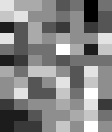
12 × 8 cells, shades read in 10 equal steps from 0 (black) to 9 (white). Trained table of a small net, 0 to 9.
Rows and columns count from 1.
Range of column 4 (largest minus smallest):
4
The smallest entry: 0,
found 2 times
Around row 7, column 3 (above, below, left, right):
5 3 4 7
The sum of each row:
36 37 25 46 38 27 45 42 44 37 32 36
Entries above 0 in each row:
7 7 8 8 8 8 8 8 8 8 8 8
